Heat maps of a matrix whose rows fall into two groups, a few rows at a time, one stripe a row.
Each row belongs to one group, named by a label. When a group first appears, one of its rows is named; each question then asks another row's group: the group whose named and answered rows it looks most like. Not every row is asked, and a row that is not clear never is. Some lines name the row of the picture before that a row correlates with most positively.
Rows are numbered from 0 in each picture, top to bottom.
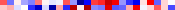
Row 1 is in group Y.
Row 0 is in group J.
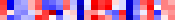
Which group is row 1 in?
J
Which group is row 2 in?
J
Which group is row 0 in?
J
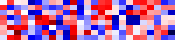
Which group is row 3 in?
J
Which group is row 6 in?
Y
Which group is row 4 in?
J
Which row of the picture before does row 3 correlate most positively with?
3
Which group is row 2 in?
Y
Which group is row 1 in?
J
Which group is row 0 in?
Y
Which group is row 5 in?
Y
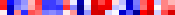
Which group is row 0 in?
J
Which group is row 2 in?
J
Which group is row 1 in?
J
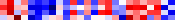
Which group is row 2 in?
Y
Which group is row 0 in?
Y
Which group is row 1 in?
Y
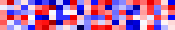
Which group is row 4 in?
J
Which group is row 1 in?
J
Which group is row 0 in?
Y
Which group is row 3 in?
Y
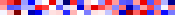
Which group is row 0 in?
Y
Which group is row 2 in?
Y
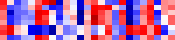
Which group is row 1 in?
J
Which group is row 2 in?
J
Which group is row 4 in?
J
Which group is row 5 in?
Y
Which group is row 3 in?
J
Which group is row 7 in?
J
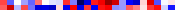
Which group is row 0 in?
J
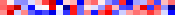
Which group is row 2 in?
Y
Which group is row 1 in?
Y
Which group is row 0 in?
J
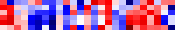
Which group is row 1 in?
Y
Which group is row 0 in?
J
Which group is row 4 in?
Y
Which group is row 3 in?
Y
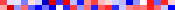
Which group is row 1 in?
Y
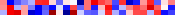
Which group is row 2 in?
Y
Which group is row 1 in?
Y
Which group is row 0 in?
J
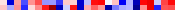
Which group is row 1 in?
J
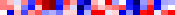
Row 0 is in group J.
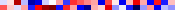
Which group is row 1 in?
J
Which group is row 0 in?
Y
